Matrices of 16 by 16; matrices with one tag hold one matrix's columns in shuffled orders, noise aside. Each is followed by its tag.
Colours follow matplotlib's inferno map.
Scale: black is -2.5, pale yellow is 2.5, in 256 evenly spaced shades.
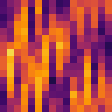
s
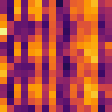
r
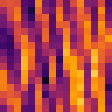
s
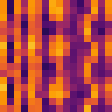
r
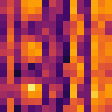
r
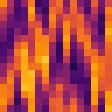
s
